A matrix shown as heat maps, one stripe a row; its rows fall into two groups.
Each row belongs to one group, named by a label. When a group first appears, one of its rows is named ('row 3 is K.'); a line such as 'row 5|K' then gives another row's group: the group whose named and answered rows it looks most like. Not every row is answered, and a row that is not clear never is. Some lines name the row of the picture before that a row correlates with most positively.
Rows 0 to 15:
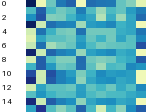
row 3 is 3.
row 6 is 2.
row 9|2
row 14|3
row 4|2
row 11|3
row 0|3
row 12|2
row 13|2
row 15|2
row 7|3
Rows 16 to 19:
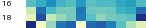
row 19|3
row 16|2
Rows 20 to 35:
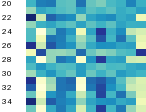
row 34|3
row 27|2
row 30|2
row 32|3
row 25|3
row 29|2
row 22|3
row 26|3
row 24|3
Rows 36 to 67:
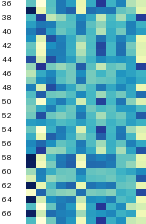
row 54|3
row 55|3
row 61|2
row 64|3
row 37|3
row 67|3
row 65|3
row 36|3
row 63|2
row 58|3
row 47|2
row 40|2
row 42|3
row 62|3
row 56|2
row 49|2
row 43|3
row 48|3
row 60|2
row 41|3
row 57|2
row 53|2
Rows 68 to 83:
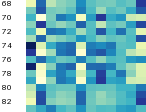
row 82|2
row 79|3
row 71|2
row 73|2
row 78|3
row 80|2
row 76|2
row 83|2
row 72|3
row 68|2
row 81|2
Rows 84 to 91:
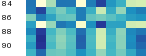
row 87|3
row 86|2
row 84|3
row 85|2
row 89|2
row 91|2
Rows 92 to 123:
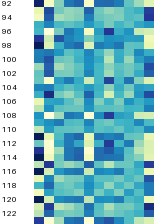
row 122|2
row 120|3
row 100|2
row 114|3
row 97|3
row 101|2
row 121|2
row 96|3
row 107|2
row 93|2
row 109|2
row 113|3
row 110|2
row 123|3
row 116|3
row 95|2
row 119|2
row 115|2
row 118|2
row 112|3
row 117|2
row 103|3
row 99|2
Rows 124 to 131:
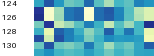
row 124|2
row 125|3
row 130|2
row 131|2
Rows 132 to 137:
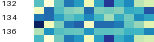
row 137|3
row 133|2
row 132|3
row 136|2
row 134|2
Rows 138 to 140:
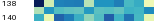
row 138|3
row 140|3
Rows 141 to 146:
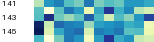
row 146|3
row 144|3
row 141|2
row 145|3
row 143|2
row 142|3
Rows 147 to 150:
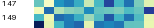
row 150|3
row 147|3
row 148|2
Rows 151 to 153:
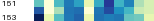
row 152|3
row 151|3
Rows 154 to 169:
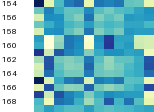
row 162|2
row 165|3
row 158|2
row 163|2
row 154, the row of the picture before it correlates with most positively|153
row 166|2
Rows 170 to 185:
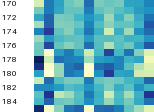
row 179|3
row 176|2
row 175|2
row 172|2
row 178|3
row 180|3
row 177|3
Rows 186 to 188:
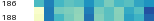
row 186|2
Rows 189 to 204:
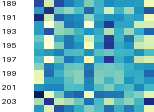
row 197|3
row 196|2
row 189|3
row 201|2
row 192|3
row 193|2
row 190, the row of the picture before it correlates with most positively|186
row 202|3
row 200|2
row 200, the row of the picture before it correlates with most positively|188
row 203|2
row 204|3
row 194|3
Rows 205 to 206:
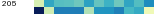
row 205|2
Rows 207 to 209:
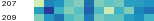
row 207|2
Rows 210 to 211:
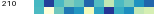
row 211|3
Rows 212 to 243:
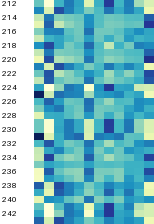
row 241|3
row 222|2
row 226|2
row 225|3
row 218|2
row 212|3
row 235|2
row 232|2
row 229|3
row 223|2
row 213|3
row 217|2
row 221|3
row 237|2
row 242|3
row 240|2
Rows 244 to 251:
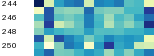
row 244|3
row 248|2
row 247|2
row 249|3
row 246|2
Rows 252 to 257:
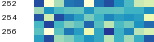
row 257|2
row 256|3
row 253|2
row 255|2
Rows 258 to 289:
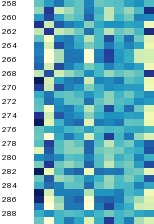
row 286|3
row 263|3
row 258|2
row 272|2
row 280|2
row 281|2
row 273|3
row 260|2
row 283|2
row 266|3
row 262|2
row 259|2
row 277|3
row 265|3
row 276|2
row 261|3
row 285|3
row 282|3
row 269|3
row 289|3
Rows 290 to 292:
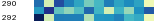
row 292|3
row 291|2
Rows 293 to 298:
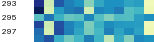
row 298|2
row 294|3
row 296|3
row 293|3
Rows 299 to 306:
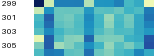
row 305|2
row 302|2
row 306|2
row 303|2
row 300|2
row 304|2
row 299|3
